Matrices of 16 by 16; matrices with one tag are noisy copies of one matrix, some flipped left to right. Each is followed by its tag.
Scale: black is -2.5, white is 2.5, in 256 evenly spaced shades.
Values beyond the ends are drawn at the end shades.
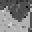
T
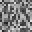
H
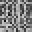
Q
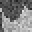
T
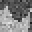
T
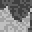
T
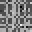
Q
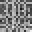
Q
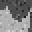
T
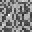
H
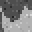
T
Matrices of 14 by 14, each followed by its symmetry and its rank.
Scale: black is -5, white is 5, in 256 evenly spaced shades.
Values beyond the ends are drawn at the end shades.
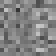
neither, rank three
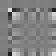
symmetric, rank one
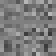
neither, rank three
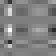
neither, rank one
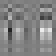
neither, rank one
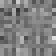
neither, rank three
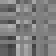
neither, rank one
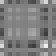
symmetric, rank one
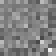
symmetric, rank three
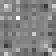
symmetric, rank three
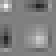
symmetric, rank one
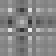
symmetric, rank one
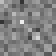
symmetric, rank three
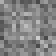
symmetric, rank three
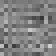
neither, rank three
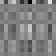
neither, rank one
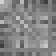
symmetric, rank three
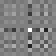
symmetric, rank one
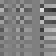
neither, rank one
